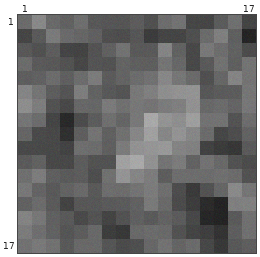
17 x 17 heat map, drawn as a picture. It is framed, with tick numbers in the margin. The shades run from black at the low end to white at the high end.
Average level on the scale: 40%. Ninth with the highest average: centre. Histogram: bell-shaped. Odd rows or columns: none. Slope: none. Grain: blotchy.
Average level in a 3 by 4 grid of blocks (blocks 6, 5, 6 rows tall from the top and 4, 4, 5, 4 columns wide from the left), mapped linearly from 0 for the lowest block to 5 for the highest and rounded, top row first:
1 1 2 1 | 0 2 5 1 | 2 1 1 0
